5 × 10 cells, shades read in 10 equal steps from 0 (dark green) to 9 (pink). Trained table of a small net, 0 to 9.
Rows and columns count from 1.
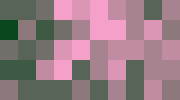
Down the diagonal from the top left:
3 5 4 9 5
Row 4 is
2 2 7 9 3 6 8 3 6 6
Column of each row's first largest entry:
4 6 5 4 9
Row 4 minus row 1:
-1 -1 3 0 -5 -3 1 -3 3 0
